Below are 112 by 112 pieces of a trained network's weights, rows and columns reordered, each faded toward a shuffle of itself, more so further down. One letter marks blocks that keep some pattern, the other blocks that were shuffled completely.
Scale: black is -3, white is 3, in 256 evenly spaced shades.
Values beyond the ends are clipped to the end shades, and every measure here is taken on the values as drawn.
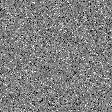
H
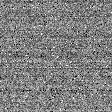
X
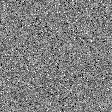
H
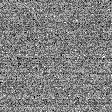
X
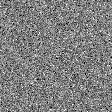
H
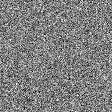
X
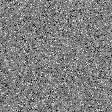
H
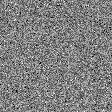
H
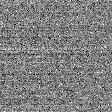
X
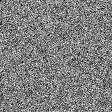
H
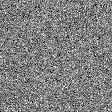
X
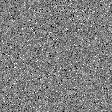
X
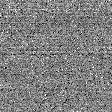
X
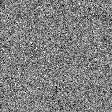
X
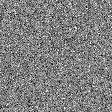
H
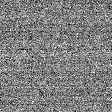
X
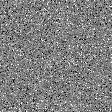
H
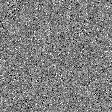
H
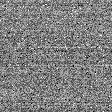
X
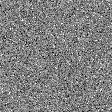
H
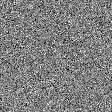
H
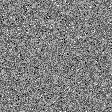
H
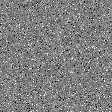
H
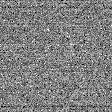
X
